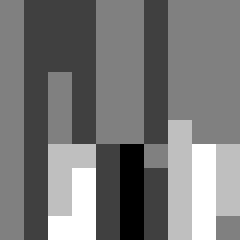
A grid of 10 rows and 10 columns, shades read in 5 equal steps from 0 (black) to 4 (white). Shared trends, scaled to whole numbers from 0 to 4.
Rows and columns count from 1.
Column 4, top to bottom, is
1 1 1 1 1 1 3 4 4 4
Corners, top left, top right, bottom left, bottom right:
2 2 2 2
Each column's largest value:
2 1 4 4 2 2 2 3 4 3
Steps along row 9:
down up up down down up up up down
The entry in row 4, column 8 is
2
